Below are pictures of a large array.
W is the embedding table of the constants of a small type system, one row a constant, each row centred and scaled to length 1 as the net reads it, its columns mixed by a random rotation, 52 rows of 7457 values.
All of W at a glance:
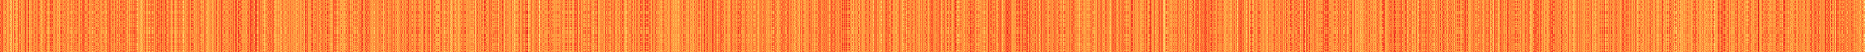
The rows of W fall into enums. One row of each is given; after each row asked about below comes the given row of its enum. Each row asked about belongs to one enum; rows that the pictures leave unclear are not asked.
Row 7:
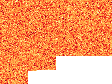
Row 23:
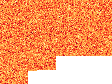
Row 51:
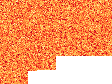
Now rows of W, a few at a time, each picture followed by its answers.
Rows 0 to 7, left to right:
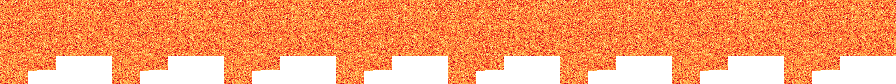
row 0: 23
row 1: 7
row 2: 7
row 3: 23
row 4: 51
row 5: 23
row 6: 7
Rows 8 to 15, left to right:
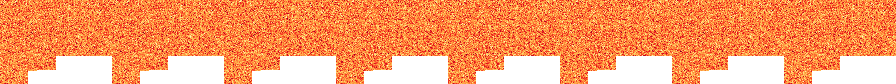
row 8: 23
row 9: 23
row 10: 7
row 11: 51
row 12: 51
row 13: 51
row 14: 23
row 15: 23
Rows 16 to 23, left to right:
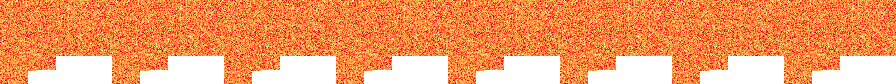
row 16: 7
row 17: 23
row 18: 51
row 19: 7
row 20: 7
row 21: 23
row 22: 51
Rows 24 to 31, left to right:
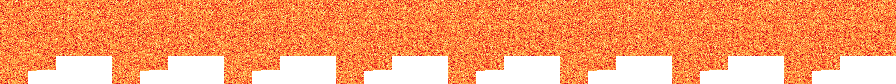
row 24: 7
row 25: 23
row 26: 23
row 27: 51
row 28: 51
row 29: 23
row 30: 51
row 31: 51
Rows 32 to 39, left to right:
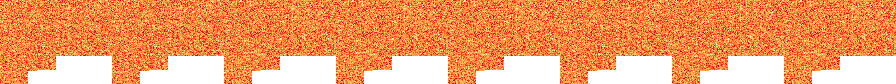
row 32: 51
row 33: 51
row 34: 7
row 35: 7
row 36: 7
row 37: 51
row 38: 23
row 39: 7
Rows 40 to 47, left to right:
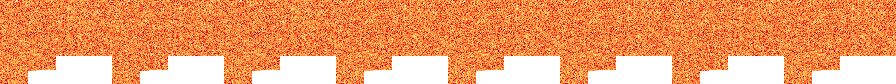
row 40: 7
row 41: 51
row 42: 7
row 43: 23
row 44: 23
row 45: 23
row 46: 51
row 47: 23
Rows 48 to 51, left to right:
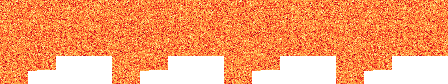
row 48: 51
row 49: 23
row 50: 7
